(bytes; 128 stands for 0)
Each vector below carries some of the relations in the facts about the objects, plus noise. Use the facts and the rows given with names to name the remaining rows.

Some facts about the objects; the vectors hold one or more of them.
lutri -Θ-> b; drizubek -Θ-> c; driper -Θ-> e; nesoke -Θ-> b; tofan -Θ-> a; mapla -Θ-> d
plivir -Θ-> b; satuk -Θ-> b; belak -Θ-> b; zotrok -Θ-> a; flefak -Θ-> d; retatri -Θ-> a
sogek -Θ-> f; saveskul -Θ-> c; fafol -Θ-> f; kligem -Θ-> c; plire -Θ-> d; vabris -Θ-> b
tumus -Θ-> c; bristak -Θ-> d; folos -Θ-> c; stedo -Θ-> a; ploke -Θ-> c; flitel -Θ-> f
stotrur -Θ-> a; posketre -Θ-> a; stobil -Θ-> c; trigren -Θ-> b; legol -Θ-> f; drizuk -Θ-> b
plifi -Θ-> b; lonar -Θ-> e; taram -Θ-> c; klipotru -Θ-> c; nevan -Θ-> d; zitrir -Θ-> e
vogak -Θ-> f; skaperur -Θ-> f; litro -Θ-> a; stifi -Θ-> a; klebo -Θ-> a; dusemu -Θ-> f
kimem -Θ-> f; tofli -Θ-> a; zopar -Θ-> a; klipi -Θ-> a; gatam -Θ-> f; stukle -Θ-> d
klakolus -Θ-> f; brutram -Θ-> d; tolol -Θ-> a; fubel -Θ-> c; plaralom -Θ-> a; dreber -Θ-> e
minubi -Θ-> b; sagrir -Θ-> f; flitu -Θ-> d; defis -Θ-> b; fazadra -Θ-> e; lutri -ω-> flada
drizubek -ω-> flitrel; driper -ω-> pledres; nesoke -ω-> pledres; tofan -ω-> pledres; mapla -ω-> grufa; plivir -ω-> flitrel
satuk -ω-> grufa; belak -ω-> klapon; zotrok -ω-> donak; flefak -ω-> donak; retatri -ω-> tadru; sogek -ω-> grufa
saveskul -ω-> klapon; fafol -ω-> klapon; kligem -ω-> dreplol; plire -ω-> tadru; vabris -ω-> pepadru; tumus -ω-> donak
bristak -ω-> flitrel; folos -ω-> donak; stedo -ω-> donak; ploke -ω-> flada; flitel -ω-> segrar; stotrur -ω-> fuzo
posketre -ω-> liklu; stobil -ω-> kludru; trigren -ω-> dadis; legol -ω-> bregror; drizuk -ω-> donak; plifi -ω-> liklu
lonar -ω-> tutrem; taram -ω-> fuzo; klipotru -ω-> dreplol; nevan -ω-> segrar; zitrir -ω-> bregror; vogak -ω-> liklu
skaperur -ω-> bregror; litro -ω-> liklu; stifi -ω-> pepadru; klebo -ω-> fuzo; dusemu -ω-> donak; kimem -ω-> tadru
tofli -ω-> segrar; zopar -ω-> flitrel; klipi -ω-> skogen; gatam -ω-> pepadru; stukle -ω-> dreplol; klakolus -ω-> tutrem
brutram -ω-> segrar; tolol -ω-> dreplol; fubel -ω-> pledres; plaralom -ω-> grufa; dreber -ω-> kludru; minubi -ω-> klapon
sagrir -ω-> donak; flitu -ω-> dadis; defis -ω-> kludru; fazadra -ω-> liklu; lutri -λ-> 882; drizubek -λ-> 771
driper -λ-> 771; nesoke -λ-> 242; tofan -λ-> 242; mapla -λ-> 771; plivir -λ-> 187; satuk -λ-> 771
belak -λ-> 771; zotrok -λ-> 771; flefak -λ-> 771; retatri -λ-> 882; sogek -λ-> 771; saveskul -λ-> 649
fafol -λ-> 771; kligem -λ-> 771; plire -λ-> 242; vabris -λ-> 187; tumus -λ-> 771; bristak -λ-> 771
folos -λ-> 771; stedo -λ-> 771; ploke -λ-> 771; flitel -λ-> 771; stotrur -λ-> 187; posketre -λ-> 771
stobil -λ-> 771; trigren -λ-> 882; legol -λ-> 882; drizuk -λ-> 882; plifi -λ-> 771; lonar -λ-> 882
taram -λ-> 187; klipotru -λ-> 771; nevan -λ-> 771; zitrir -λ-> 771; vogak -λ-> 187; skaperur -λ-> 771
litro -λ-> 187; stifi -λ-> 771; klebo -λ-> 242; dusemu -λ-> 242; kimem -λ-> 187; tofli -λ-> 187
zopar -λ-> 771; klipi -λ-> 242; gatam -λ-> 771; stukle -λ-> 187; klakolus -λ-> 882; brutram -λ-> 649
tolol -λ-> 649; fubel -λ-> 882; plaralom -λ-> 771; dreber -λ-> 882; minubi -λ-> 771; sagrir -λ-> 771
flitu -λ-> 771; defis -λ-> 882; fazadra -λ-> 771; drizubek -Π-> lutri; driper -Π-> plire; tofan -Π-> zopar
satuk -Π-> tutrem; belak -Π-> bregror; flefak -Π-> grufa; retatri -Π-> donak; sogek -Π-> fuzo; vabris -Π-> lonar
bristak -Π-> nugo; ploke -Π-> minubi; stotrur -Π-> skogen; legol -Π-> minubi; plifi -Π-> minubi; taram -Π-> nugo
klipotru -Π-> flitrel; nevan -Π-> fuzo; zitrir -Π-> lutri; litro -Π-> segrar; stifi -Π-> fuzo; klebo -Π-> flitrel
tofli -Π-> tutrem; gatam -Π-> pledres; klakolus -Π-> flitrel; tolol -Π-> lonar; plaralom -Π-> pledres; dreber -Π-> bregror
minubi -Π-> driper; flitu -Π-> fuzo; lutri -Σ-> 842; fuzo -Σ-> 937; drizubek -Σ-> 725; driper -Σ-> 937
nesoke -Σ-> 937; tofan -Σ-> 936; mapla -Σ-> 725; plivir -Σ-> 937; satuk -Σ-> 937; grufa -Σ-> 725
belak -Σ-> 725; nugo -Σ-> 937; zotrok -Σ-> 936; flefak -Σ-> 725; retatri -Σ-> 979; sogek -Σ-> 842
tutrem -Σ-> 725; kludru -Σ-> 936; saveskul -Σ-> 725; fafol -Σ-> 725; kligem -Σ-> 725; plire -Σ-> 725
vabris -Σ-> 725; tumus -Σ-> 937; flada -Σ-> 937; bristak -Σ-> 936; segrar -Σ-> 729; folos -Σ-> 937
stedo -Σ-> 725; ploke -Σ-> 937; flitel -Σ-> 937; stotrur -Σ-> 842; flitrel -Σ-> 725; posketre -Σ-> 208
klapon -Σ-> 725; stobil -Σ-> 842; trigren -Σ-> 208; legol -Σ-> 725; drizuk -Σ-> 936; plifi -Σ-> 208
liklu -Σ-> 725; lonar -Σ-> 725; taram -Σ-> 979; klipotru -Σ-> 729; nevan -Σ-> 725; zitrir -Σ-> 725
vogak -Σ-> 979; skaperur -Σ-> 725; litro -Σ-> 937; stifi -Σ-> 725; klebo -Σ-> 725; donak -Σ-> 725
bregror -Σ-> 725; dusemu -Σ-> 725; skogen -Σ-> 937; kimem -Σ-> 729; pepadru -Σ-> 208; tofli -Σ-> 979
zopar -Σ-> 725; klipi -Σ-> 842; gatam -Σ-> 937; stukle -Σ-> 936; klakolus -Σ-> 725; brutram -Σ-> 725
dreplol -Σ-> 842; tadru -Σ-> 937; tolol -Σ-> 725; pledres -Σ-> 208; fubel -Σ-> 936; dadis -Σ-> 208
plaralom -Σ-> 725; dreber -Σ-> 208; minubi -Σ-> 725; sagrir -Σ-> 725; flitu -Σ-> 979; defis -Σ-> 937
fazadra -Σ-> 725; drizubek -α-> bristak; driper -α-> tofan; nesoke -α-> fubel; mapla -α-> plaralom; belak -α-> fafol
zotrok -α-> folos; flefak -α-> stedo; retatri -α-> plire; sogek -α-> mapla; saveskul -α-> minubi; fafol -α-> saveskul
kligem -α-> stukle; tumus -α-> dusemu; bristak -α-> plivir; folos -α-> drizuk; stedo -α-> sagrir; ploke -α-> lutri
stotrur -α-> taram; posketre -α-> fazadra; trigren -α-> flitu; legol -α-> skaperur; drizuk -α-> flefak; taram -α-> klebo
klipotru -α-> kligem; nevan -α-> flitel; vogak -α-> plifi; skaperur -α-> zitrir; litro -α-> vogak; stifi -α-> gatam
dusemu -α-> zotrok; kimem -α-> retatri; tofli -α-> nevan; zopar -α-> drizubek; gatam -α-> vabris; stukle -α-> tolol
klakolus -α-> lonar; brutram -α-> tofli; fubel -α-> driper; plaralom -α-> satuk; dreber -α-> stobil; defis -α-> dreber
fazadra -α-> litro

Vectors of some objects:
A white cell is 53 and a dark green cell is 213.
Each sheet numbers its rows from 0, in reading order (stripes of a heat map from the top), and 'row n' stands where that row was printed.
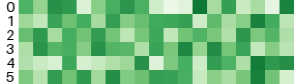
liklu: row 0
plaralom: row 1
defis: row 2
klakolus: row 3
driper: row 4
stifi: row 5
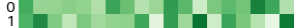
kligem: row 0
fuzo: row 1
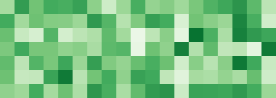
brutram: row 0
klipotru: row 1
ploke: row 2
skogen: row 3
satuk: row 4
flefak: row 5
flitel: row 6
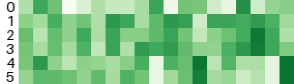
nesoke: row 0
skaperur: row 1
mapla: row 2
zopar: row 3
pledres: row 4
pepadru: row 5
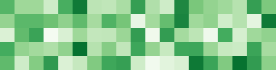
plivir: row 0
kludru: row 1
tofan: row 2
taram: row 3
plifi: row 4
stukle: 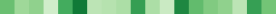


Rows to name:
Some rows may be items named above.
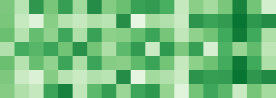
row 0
stifi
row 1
minubi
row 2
mapla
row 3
retatri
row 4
mapla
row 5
minubi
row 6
sagrir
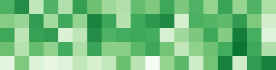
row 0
fubel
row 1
sogek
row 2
fazadra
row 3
mapla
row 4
plire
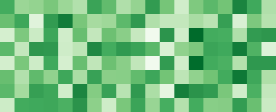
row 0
stobil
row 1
drizuk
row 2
legol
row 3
posketre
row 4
legol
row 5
mapla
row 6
vogak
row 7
tolol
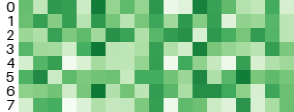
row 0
litro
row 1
dreber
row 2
gatam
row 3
plivir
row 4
klebo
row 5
lutri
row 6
kimem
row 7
klipi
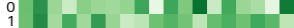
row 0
flitrel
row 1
saveskul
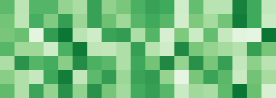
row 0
zitrir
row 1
bristak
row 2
donak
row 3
plivir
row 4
klakolus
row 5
sagrir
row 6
nevan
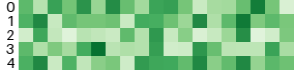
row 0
flitu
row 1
lutri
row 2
dusemu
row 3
vabris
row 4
lonar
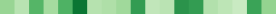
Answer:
stotrur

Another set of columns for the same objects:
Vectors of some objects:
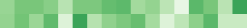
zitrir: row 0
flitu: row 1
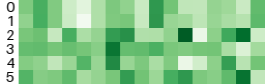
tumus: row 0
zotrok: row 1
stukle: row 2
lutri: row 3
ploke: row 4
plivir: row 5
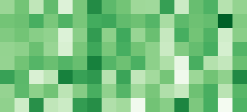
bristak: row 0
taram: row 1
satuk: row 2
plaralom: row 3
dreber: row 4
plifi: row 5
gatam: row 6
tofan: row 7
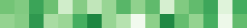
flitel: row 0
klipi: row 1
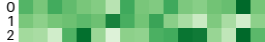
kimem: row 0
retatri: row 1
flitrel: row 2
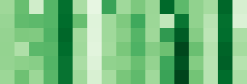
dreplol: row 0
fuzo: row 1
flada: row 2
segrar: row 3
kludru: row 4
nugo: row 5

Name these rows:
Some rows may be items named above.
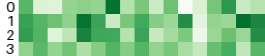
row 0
minubi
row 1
vogak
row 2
plifi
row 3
gatam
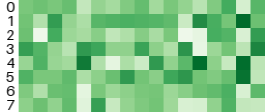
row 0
skaperur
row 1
tofli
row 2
driper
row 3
posketre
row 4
donak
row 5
plivir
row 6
mapla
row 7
flitu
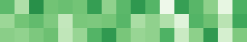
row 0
fubel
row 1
zitrir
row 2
zopar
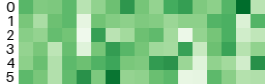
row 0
plivir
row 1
mapla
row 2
nevan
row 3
bristak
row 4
klakolus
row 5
legol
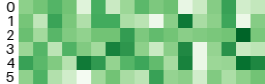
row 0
sogek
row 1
plire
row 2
stotrur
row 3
kligem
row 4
litro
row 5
flefak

